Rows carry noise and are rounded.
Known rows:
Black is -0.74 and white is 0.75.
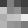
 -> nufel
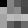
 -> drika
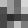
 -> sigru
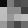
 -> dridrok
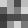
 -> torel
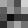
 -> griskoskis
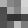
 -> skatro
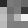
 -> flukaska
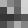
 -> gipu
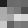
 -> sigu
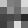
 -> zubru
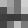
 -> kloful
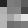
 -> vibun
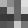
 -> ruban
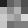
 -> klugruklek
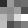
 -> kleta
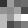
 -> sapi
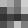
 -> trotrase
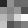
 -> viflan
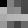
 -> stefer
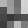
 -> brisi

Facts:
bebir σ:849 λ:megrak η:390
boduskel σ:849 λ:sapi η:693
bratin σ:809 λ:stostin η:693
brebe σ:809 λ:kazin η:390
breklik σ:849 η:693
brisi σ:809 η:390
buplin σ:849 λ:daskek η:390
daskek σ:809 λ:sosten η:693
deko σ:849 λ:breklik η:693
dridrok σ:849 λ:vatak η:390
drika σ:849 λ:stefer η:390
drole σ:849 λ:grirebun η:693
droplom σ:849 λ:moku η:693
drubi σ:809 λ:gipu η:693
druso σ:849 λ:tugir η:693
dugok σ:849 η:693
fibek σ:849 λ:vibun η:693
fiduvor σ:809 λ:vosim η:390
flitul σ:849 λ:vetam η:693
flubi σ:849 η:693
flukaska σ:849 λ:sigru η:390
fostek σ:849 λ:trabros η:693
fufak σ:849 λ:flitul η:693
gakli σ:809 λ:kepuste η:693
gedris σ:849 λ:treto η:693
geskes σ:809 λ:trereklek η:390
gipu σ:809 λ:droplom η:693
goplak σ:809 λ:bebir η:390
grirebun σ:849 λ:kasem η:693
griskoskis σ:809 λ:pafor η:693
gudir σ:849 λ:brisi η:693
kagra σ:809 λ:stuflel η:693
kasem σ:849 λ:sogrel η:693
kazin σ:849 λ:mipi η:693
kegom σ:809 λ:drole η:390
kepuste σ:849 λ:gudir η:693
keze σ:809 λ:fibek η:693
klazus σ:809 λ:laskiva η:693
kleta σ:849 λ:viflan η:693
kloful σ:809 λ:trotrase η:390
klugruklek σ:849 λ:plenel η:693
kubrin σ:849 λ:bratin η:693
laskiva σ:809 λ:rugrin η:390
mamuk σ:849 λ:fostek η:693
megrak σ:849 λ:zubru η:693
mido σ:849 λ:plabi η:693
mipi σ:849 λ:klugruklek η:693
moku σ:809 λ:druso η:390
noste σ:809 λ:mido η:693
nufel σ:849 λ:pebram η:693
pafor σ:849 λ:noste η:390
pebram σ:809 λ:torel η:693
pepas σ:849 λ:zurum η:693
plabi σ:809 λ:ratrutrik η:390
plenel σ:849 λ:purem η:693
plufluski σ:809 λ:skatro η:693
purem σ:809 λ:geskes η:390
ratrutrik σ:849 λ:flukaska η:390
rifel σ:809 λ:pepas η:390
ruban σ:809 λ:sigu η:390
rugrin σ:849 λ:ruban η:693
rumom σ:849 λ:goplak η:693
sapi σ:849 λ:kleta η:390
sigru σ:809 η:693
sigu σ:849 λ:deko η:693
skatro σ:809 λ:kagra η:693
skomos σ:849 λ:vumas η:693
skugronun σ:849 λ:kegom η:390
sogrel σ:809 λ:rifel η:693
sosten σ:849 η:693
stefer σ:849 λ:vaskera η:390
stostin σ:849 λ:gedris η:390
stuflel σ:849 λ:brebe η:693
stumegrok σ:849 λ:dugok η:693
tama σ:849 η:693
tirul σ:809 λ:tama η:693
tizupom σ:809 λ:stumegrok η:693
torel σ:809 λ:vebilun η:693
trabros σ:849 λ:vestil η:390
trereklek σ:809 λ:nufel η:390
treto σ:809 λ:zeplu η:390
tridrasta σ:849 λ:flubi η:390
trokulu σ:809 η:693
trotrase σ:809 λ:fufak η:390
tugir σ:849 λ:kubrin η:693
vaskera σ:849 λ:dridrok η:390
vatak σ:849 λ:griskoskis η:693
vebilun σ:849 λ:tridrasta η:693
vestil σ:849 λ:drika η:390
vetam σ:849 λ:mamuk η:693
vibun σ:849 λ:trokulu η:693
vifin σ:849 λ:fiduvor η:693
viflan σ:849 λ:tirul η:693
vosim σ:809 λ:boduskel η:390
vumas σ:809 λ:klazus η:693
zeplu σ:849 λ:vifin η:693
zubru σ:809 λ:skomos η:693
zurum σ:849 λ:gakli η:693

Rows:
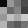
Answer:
trabros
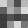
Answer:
trereklek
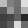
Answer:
vumas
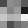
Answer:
vifin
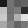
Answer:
pafor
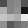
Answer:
zeplu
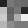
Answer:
mido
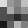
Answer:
treto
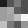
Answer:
druso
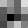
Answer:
plabi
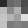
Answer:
plenel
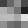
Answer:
stostin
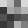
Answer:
vosim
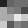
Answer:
rugrin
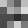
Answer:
purem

